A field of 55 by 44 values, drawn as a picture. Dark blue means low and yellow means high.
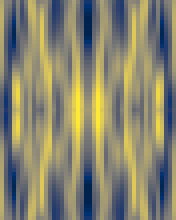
Streaks run downward. It mirrors both left to right and top to bottom. The ninth with the highest average is the centre. No overall slope runs across the table.
